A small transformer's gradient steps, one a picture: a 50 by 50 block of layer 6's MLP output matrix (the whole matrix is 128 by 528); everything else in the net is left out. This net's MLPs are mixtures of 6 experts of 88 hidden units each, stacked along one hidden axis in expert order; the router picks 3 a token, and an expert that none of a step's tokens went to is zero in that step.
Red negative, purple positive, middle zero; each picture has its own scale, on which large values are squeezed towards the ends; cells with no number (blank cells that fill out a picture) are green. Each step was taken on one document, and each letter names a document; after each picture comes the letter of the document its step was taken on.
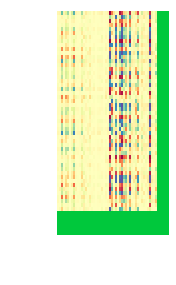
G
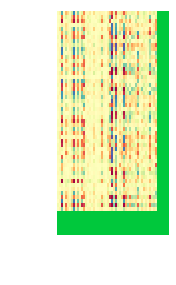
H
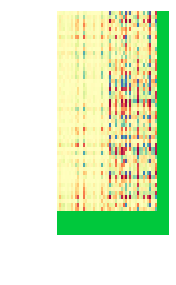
H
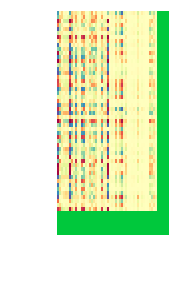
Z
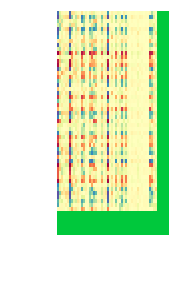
Z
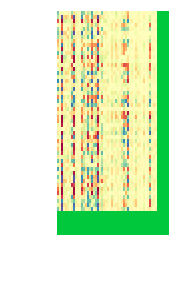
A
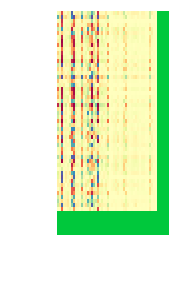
A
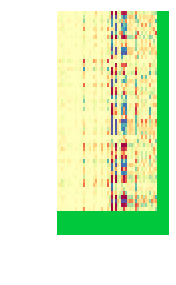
H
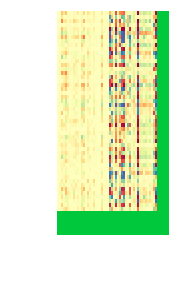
H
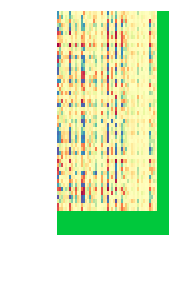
Z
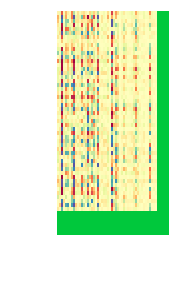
A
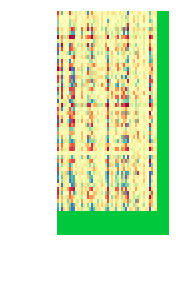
A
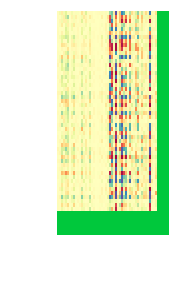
G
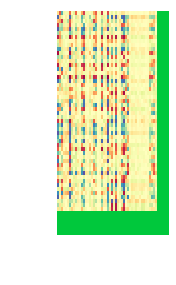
Z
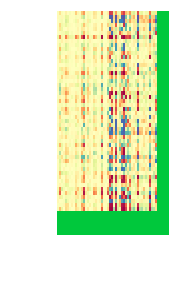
H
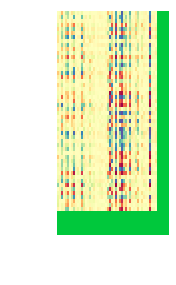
G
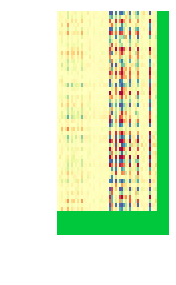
G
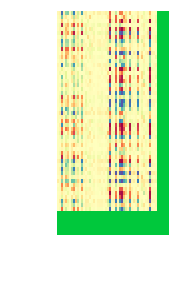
G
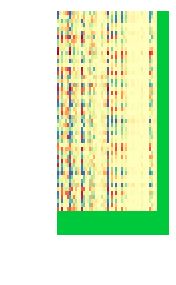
Z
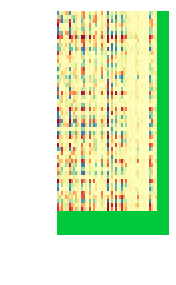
Z
